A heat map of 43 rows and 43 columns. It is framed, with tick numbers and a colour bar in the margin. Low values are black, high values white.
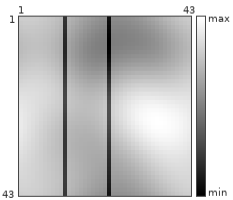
Ninth with the lowest average: top middle. Odd lines: columns 12 and 23. Histogram: skewed, a long tail of low values. Ninth with the highest average: middle right. Average level on the scale: 70%.
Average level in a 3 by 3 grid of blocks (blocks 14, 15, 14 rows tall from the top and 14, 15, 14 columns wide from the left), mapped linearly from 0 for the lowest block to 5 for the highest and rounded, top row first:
202
335
314
